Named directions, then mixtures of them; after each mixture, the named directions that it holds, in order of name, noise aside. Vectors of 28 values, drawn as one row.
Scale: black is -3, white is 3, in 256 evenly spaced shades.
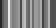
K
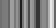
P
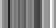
K, P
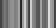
K, P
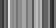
K, P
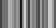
K, P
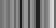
P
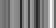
P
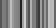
K, P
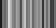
K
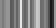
P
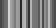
K, P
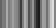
P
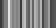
K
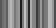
K, P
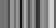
P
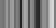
P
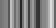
P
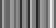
P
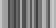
K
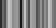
K, P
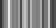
K
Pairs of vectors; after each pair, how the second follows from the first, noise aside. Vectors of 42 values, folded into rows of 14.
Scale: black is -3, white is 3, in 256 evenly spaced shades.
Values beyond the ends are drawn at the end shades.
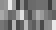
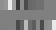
partly zeroed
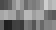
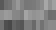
shrunk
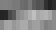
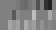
partly zeroed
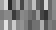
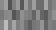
shrunk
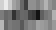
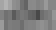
shrunk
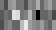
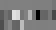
partly zeroed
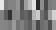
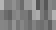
shrunk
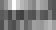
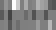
partly zeroed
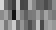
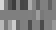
partly zeroed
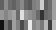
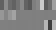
partly zeroed
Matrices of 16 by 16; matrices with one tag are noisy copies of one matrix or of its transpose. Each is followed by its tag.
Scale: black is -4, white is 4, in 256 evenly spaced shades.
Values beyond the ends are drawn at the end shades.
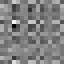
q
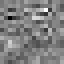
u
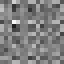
q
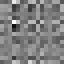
q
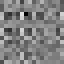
q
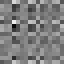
q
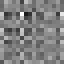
q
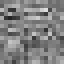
u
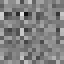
q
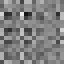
q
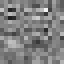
u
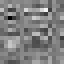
u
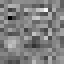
u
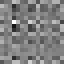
q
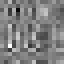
u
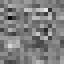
u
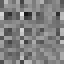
q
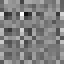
q
